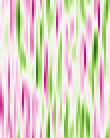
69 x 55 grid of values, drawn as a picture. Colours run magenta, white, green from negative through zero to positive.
The grain runs up and down. The bottom left is the ninth with the lowest average. On average the colour sits 50% of the way up the scale.
